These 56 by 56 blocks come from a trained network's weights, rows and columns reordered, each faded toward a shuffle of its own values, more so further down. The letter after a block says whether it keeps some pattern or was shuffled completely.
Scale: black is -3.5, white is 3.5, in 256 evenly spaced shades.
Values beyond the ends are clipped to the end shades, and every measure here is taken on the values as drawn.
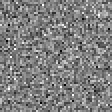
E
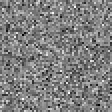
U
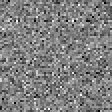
E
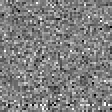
E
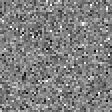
U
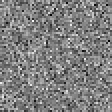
U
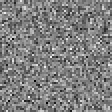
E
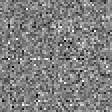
E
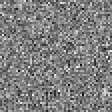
E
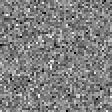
U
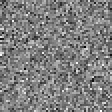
U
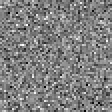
U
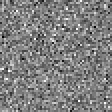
U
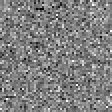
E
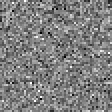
E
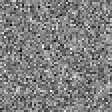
U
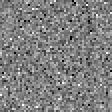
U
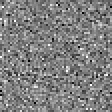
E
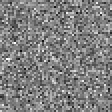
U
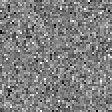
U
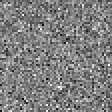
E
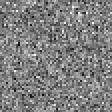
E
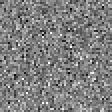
E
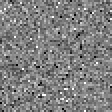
U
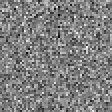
E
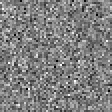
U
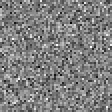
U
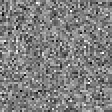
E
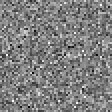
E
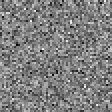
E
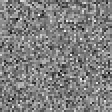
U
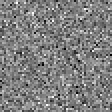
U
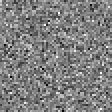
U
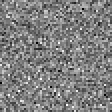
E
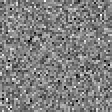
E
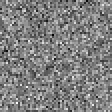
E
